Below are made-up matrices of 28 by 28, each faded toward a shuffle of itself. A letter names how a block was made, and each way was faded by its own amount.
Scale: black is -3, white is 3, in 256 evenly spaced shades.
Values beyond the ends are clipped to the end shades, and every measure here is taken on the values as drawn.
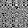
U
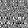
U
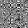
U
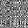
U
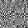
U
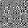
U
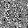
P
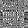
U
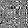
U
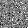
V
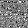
V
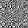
U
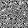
V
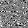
V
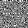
V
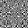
U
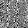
P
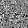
V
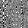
P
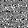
V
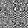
U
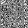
P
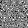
V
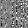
P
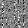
P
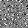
V
